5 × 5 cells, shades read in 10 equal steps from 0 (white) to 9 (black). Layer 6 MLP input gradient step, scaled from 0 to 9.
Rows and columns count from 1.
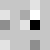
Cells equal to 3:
1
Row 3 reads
4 2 1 9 2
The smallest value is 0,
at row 2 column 4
